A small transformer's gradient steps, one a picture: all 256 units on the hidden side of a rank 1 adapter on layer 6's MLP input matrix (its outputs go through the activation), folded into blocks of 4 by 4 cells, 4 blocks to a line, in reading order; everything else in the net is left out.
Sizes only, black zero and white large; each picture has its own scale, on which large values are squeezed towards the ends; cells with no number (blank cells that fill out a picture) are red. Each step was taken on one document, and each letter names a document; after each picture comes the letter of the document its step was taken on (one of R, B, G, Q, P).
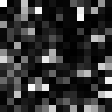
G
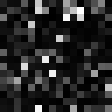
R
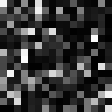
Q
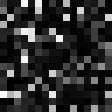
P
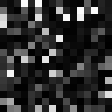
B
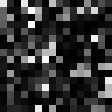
B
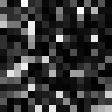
Q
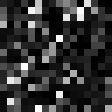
R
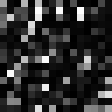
Q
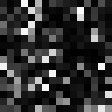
G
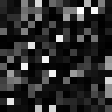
B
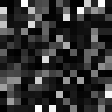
R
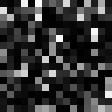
G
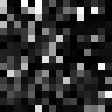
B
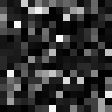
R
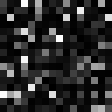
P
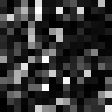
Q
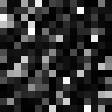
Q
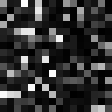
P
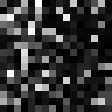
Q
